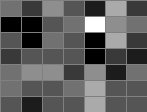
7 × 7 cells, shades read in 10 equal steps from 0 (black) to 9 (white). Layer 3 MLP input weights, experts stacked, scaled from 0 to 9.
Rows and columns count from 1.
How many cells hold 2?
6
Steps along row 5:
up same down up down up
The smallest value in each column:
0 0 3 2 0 1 1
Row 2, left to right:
0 0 3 4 9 5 4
